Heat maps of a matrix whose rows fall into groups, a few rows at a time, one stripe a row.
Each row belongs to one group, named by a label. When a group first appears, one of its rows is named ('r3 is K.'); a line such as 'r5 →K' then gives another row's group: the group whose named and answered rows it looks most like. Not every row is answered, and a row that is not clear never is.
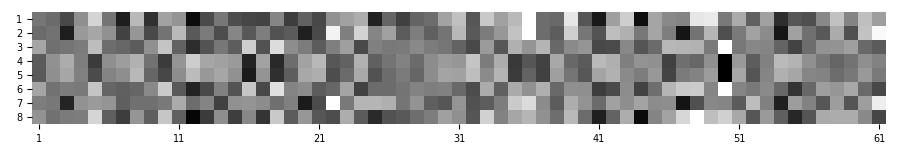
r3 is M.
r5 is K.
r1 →M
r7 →M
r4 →K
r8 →M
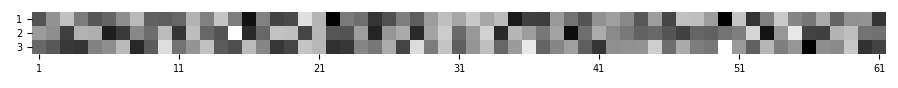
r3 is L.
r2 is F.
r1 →K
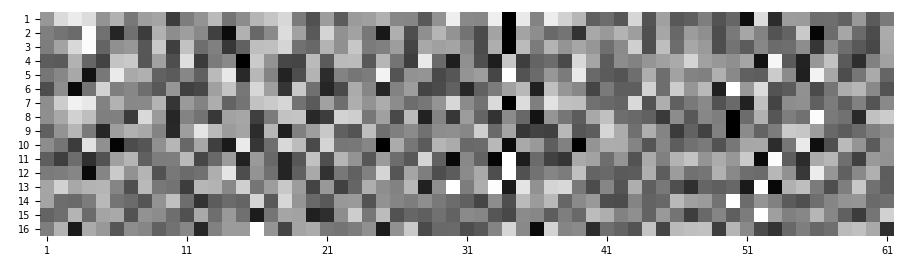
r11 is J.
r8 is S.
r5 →J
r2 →F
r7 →F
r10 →F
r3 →F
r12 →J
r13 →F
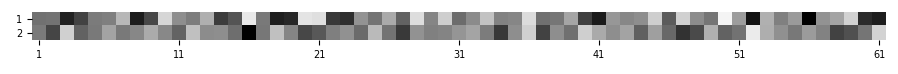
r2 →S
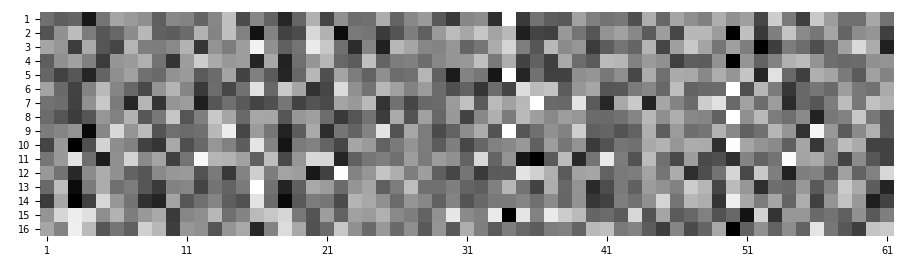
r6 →M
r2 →K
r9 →J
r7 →M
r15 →F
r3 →L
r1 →J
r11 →K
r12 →M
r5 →J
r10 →L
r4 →K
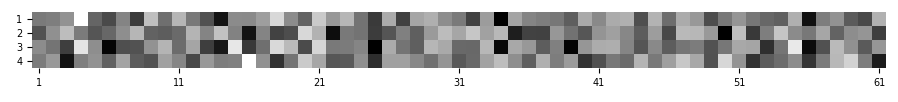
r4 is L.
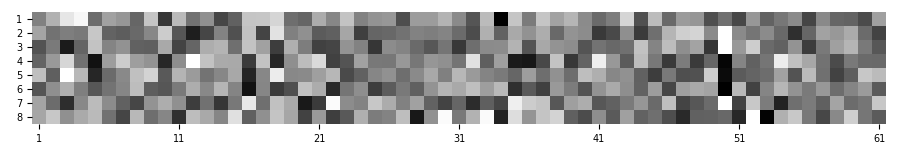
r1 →F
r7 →M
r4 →K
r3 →L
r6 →K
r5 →S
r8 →F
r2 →M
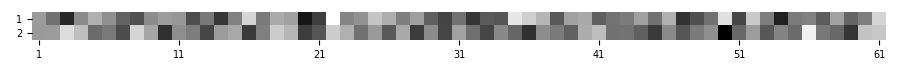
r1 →M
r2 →S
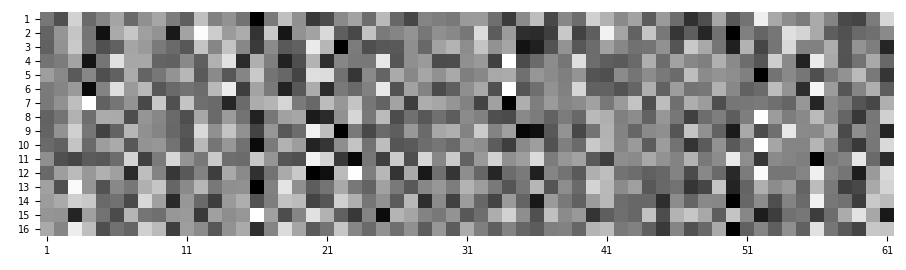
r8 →S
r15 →L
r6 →J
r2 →K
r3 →K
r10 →S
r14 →S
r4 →J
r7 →F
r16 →S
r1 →S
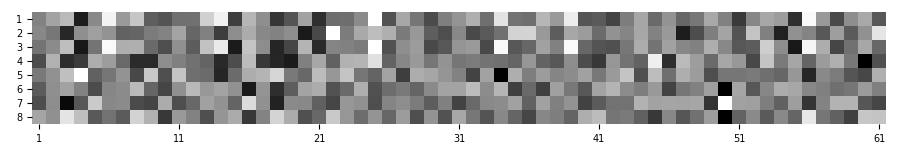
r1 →J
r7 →L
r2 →M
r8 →S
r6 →K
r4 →L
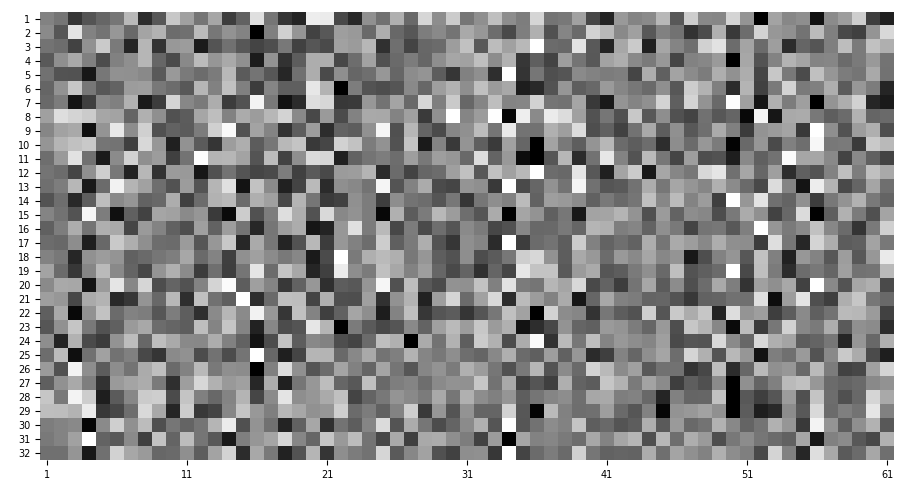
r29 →S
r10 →S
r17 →J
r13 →J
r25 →L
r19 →M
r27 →K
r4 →K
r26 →S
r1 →L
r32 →J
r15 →F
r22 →L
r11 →K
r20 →J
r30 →J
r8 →F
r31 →F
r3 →M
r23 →K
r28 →S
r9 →J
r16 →S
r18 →M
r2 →S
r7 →L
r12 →M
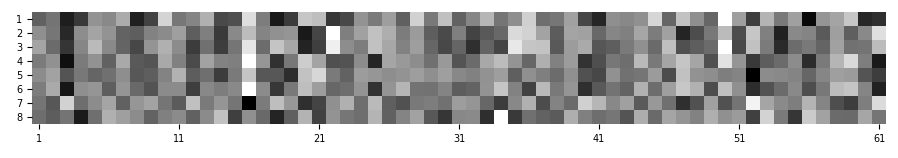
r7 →S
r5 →L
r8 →J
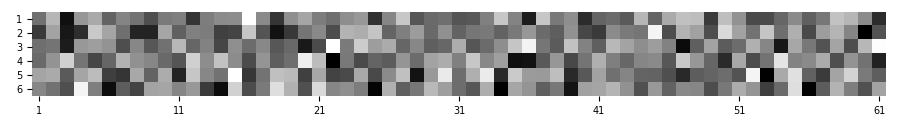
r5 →F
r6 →F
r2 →L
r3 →M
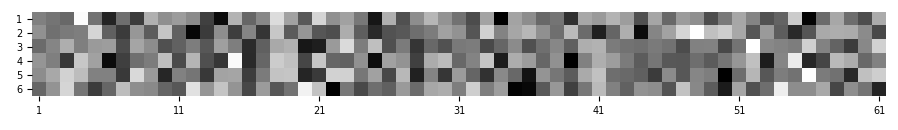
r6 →K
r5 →S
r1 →F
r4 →F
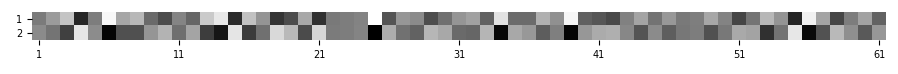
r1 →J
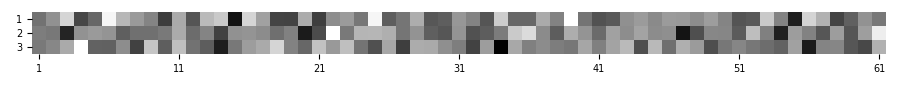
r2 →M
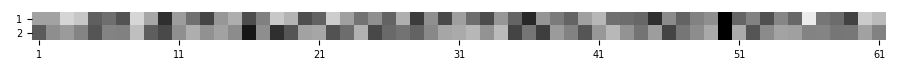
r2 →K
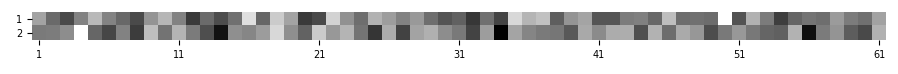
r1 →M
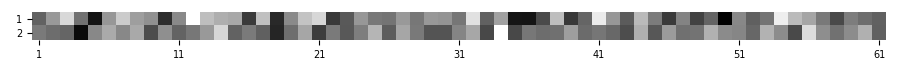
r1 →K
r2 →J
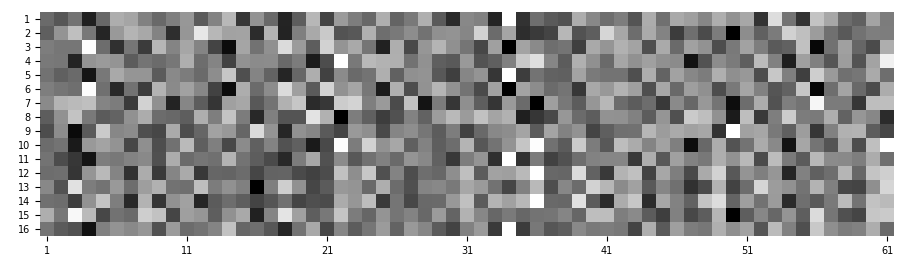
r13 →S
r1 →J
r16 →J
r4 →M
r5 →J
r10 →M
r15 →S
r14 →M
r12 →M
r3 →F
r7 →S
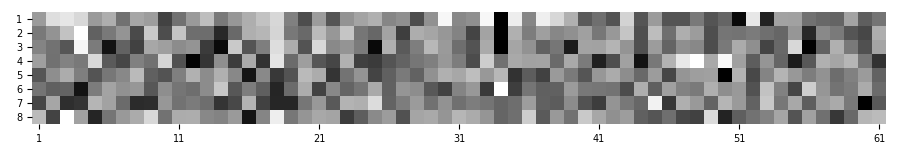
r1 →F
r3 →F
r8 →S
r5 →K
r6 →J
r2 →F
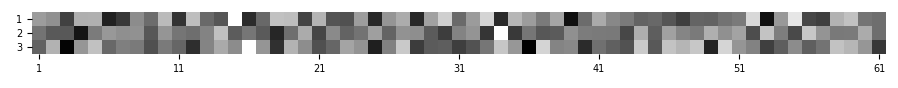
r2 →J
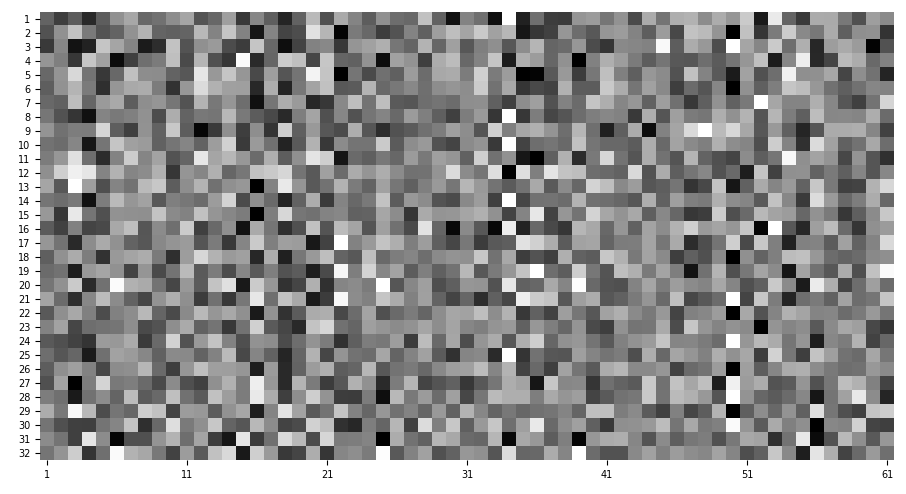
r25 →J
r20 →J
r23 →L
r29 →S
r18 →K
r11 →K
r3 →L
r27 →L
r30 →L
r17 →M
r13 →S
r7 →S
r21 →M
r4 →F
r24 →L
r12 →F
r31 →F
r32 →J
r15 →S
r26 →K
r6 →K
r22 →K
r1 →J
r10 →J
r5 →K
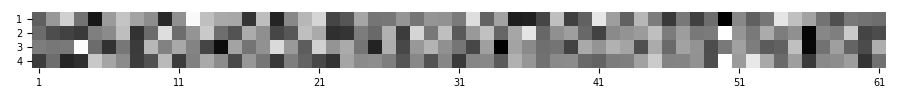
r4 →L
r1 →K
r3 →F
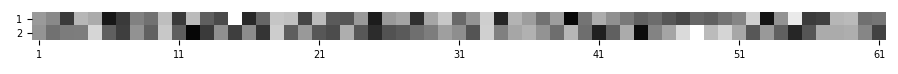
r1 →F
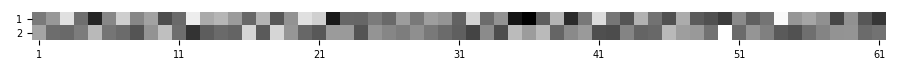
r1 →K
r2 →M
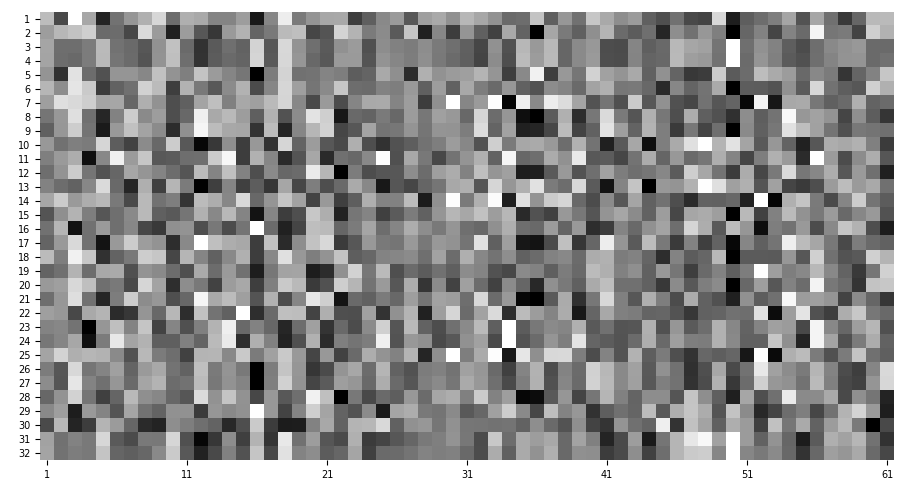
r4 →M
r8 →K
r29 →L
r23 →J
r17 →K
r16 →L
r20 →S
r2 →S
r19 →S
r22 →F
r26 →S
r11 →J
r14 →F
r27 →S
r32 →M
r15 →K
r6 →S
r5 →S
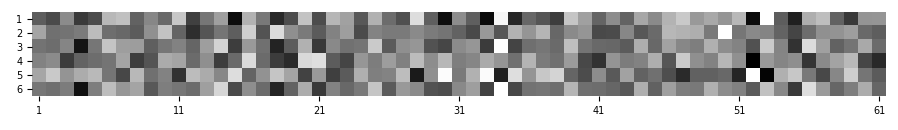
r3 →J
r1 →J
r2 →M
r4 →L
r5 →F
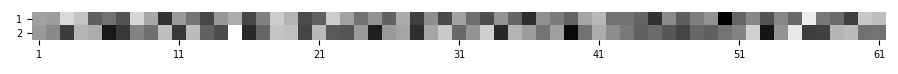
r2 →F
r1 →S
